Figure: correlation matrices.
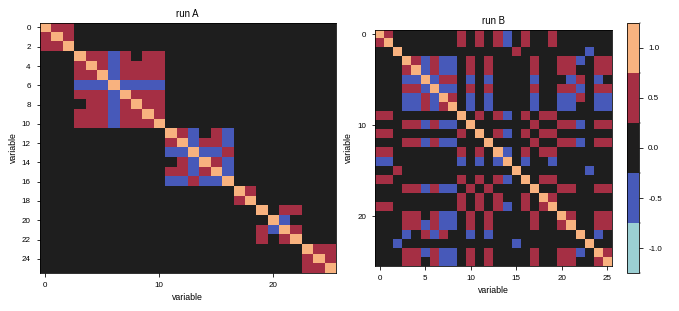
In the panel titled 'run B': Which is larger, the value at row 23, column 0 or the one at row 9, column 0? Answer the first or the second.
the second
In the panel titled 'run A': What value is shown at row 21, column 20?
-0.5
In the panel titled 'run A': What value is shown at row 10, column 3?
0.5
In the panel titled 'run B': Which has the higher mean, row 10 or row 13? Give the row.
13
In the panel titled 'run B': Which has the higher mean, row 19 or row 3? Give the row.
19
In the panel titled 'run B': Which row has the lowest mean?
8
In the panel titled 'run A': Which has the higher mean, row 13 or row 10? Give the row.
10
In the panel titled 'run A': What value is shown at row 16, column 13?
0.5
